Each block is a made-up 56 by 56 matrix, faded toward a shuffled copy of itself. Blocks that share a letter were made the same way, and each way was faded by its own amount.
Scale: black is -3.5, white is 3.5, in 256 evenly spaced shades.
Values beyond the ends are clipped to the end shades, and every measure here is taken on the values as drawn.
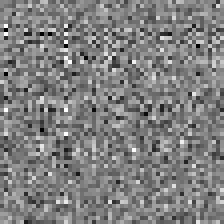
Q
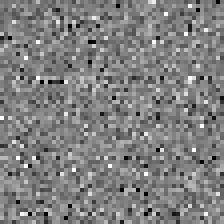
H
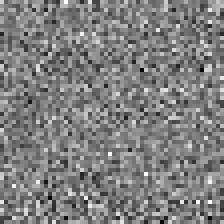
Q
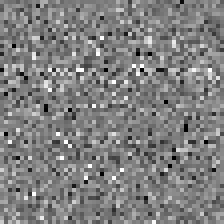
H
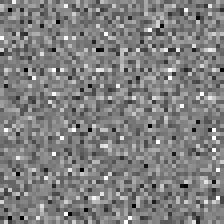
H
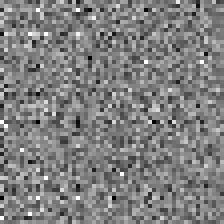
Q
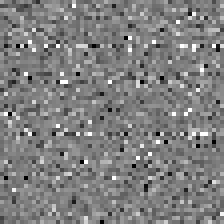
H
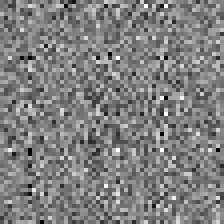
Q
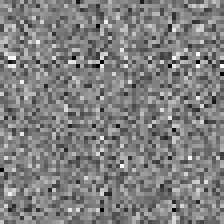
Q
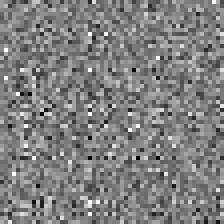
Q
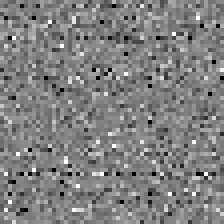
H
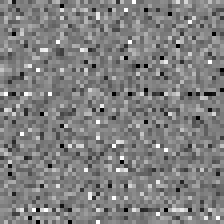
H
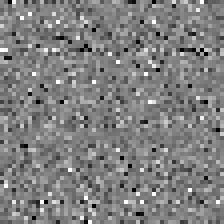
H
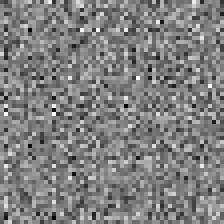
Q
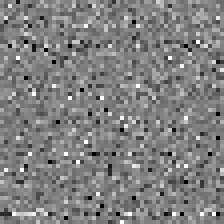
H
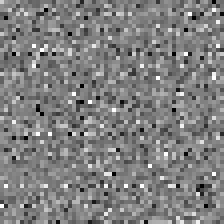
H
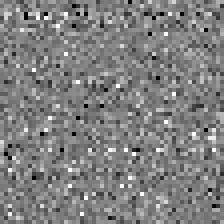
H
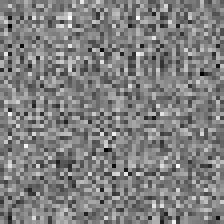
Q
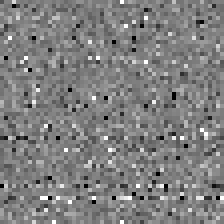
H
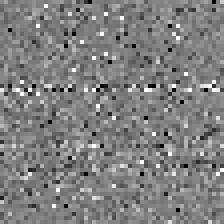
H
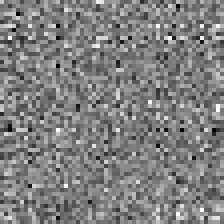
Q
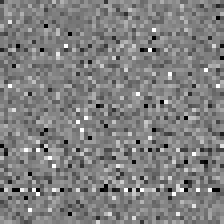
H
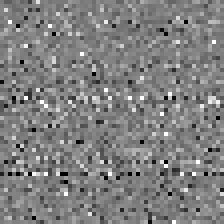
H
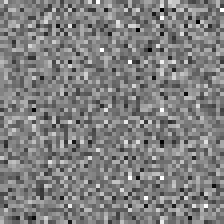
Q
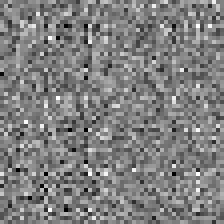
Q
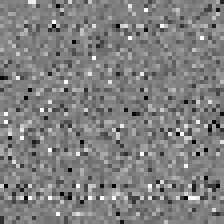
H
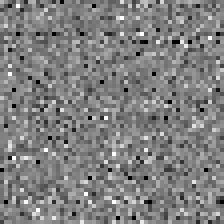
H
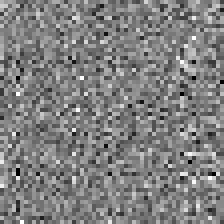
Q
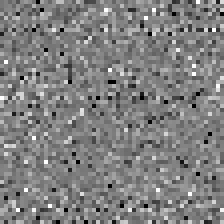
H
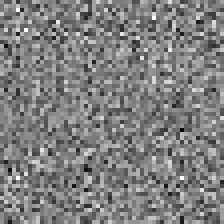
Q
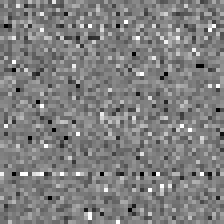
H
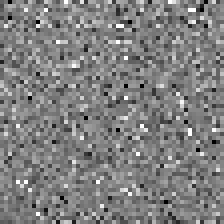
H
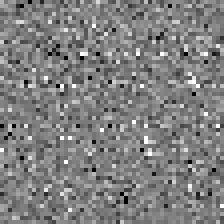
H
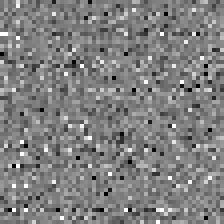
H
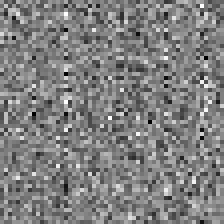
Q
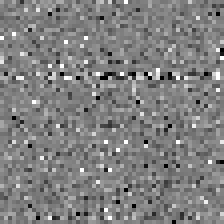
H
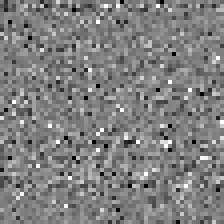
H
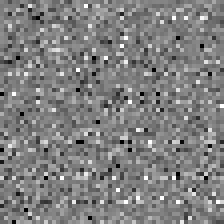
H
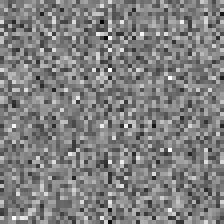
Q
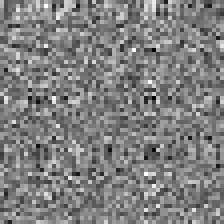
Q
